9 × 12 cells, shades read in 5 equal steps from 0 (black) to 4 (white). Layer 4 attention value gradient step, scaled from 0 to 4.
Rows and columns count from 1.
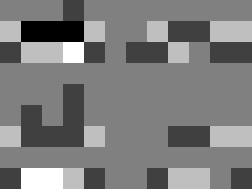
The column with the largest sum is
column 11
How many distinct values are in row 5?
2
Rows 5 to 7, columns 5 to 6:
2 2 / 2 2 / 3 2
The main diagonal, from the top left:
2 0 3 2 2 2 2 2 3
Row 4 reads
2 2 2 2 2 2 2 2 2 2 2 2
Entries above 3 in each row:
0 0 1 0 0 0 0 0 2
